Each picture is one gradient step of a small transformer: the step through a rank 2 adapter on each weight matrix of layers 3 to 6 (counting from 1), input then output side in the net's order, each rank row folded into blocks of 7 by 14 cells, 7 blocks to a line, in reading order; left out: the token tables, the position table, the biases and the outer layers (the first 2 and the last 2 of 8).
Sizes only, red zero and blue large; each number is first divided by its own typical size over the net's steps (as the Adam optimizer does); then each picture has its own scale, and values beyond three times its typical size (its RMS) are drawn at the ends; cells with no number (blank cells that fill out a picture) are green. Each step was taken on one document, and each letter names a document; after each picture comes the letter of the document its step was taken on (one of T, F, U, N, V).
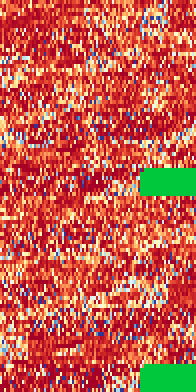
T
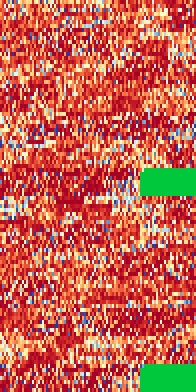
T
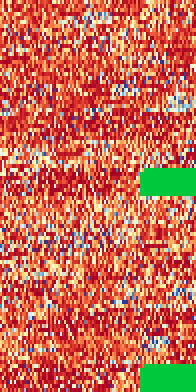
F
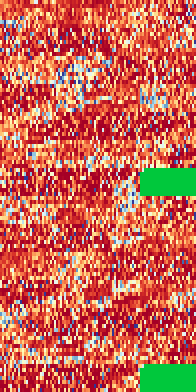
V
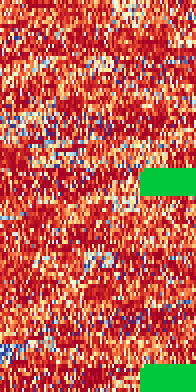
T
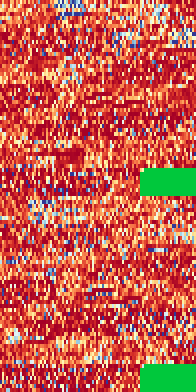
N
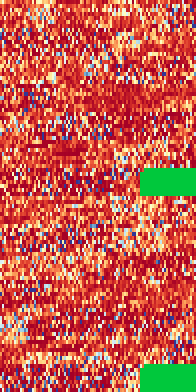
N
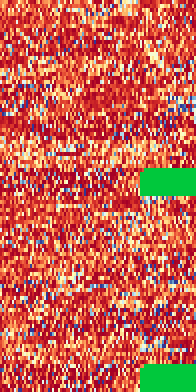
F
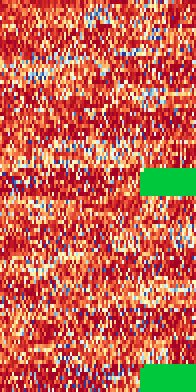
F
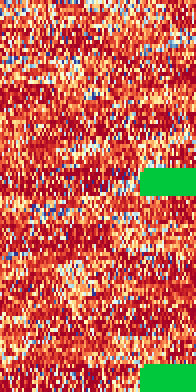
V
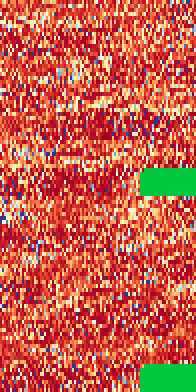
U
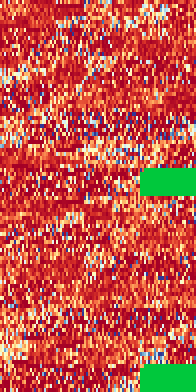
T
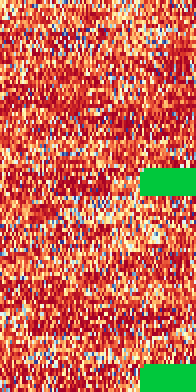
N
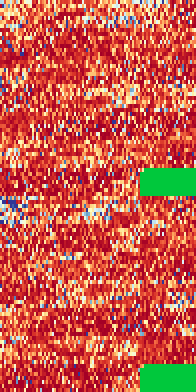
U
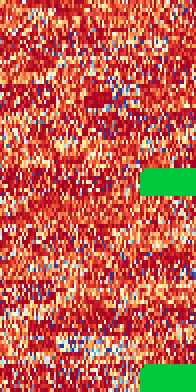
N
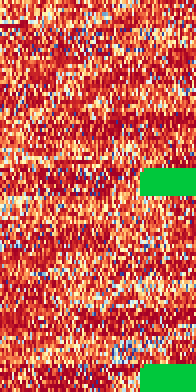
F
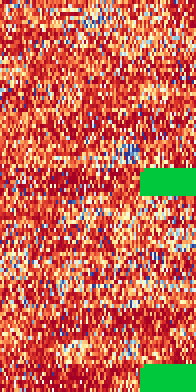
F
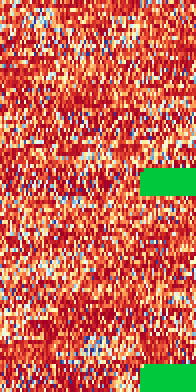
N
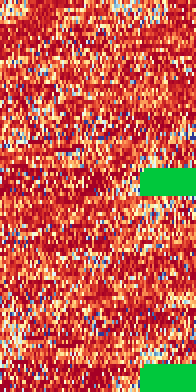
T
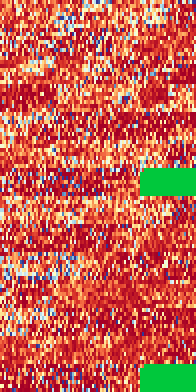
V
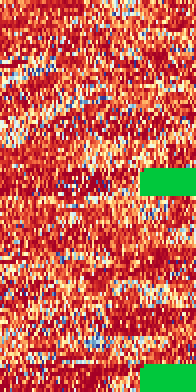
T
